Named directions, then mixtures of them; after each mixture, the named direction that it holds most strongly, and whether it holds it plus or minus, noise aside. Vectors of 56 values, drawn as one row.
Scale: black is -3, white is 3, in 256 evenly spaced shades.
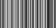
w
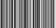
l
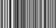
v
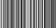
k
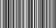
l, minus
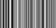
v, minus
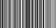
k, minus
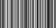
w, plus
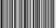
l, plus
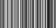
w, plus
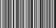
l, minus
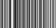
v, plus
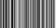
v, minus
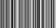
l, plus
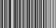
k, minus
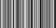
l, minus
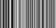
v, minus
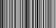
k, minus
